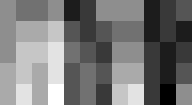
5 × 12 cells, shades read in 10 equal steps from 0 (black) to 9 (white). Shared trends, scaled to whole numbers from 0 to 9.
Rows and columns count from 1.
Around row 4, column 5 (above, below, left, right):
4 3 8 4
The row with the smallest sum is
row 1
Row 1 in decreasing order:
5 5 5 5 5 4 4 3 2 2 1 1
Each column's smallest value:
5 4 4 5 1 2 2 4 4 1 0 1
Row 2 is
5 6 6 7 3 2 3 4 4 1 2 1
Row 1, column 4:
5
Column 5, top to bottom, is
1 3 4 3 3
